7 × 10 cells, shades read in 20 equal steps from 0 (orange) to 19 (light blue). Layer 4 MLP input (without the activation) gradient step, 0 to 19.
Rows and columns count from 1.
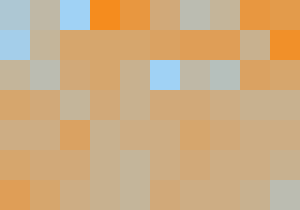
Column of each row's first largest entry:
3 1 6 3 4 5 10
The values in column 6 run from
6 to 19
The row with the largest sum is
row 3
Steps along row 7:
up up up up down up same up up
